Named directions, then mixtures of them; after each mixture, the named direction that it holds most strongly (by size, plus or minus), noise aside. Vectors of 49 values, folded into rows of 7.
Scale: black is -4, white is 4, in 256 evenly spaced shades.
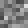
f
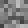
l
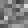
f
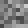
l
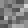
f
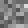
f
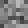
l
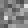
f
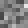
f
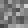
f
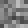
l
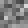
f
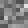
f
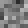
f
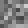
f
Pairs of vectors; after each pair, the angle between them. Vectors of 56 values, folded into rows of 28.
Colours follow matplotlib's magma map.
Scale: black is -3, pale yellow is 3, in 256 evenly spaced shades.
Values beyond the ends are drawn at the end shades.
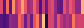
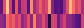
orthogonal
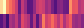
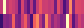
partly aligned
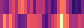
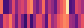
partly aligned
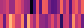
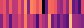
partly opposed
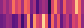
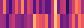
partly aligned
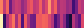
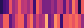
partly opposed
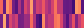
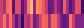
partly aligned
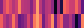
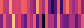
partly aligned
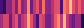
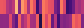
partly opposed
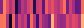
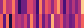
partly aligned
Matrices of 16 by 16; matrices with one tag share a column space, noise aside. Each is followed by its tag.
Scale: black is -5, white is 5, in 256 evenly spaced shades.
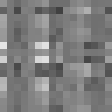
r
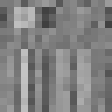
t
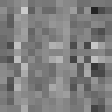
r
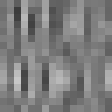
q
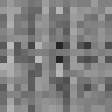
r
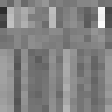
t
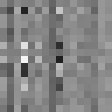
r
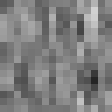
q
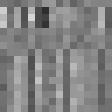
t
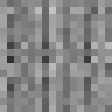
r
